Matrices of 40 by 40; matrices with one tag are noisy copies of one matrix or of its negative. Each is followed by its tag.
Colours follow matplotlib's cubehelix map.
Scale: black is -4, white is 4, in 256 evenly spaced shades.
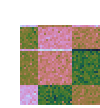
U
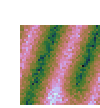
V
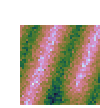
V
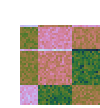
U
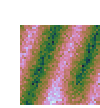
V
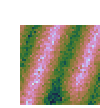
V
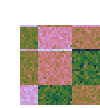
U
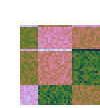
U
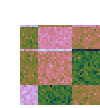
U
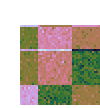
U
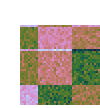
U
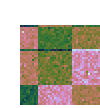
U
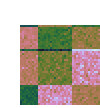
U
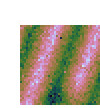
V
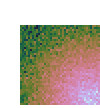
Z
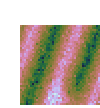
V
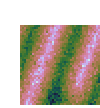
V
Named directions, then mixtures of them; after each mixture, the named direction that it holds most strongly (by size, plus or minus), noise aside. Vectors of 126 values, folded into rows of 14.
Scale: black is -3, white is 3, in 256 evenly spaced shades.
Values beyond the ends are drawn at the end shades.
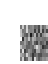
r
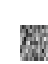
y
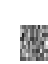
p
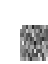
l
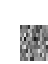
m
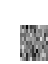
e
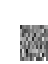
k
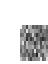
l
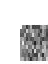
l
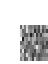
r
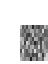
l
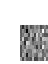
r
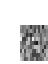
y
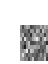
m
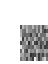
r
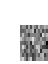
p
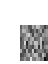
l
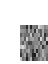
e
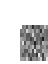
l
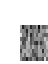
y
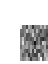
l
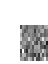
k
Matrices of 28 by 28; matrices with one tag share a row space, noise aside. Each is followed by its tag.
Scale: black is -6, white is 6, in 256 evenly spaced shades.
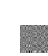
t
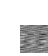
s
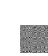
t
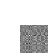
t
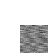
s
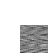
s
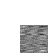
s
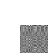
t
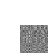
t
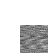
s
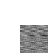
s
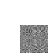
t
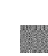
t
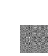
t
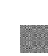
t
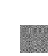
t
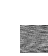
s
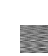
s
